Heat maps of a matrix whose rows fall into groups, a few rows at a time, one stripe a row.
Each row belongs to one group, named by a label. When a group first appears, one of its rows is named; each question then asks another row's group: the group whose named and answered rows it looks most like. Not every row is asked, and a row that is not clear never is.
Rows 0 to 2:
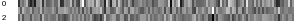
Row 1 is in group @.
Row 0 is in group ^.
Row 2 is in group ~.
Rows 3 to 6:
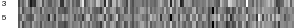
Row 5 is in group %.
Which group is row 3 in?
^
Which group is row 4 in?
~
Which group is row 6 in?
~
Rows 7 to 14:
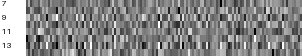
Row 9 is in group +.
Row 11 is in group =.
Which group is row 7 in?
~
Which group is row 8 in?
%
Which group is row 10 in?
%
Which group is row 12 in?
^
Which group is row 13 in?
%
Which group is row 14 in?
@
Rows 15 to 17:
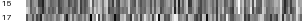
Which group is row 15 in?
^
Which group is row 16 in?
^
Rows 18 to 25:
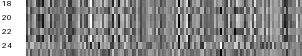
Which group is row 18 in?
^
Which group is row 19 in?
~
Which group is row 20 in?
^
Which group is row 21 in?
^
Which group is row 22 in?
~
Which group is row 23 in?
^
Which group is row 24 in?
@
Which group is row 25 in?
~
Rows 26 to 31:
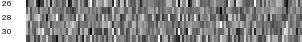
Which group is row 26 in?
^
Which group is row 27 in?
~
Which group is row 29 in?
@
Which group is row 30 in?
=
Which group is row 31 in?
%
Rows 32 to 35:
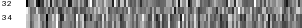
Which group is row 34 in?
+
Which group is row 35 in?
+
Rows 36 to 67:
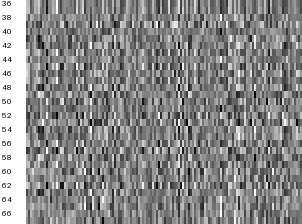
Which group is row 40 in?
~
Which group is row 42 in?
^
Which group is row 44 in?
@
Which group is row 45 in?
+
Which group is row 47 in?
+
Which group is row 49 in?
=
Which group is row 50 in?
%
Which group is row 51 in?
~
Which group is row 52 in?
%
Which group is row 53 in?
=
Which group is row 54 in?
^
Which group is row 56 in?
+
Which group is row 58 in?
=
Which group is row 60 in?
@
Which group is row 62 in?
+
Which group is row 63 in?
^
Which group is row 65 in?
@
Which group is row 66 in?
@
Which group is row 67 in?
@
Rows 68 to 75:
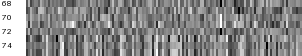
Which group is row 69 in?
=
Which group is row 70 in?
@
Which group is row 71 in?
@
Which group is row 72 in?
~
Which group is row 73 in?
%
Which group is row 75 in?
%
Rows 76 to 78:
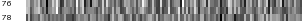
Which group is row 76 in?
+
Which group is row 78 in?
~
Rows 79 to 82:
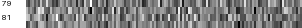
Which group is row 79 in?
%
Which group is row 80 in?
=
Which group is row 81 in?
+
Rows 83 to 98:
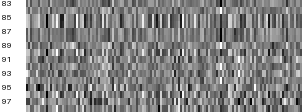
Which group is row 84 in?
@
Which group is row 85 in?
+
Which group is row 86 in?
+
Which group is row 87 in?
~
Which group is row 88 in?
~
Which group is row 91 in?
^
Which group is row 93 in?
^
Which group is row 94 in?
@
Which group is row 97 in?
=
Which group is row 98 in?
+
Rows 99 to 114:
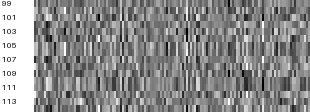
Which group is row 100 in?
+
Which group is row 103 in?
%
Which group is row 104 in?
^
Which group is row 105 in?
+
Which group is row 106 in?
+
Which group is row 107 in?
^
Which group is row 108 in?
^
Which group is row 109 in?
~
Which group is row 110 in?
=
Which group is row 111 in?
=
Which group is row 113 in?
@
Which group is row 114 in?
^
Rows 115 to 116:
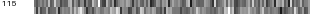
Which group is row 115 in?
%
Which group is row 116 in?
@
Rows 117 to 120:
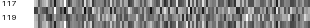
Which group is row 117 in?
+
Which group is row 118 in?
%
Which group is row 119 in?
^
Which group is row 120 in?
+
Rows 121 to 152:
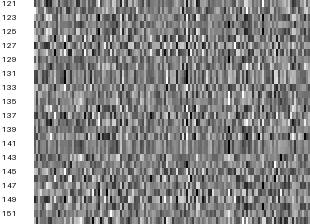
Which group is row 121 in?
^
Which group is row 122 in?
^
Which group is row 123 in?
=
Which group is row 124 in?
~
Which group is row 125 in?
=
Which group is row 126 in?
+
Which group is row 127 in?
%
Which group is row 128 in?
+
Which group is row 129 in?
~
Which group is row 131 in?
%
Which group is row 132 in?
%
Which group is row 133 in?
+
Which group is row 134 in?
@
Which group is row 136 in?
=
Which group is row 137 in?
%
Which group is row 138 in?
^
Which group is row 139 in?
~
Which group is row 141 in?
~
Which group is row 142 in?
~
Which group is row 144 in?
%
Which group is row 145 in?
+
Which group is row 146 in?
%
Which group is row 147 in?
=
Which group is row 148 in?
@
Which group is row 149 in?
%
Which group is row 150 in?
=
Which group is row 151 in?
@
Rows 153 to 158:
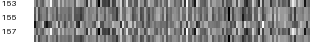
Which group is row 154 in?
~
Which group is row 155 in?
~
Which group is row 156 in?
^
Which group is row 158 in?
~
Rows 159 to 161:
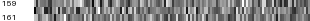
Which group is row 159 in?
@
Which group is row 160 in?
^
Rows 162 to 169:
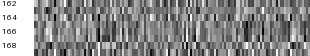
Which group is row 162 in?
+
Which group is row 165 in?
=
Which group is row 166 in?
=
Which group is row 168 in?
^
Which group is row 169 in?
%
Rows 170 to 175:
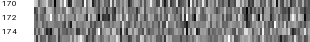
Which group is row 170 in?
+
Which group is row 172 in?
=
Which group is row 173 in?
%
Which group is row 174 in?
^
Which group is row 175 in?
@
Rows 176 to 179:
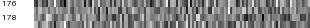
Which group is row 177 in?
@
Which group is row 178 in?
=
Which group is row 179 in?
+
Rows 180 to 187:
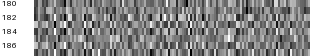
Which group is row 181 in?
=
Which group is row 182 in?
%
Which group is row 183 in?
+
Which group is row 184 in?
%
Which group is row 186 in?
+
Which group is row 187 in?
%
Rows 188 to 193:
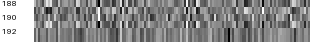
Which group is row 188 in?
=
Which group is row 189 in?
^
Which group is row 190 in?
%
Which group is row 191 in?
=
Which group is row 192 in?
~
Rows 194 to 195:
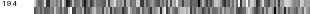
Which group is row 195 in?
%
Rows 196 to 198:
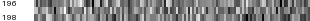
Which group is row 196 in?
@
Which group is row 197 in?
+
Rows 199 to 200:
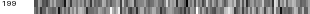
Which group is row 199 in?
%
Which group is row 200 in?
@
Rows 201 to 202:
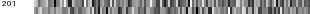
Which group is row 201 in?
+
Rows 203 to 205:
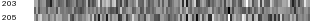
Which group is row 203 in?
^
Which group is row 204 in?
~
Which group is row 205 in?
@
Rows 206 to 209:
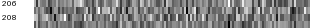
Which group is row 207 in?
^
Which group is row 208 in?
+
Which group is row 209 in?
~
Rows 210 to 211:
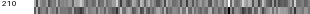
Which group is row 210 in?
@
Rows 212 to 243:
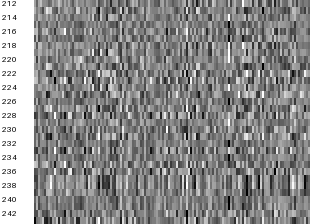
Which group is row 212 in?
@
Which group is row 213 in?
=
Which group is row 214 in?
@
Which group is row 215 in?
~
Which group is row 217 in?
~
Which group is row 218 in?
@
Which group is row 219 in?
@
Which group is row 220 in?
@
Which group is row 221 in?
=
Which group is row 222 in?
^
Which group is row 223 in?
+
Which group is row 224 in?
@
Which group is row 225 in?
^
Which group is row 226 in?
~
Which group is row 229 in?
@
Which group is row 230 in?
%
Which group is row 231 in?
^
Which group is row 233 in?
%
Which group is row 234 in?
~
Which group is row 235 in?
+
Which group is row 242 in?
%
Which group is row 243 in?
^
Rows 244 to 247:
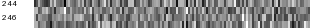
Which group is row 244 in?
%
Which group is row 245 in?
+
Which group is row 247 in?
^
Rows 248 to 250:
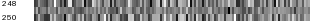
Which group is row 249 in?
~
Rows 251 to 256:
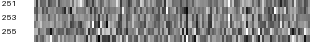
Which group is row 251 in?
@
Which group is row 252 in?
%
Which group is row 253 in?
@
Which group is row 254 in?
@
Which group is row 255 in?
^
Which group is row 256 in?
=
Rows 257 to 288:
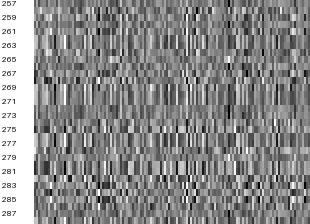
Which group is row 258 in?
@
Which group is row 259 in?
=
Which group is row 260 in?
~
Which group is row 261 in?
=
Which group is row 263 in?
+
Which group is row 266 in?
~
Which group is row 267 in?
=
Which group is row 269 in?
+
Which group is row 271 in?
+
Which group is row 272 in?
~
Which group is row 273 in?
~
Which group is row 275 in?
%
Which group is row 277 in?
+
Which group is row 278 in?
^
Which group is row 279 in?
@
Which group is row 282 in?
+
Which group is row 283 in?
=
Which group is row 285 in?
=
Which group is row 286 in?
%
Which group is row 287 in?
~
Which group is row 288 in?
+
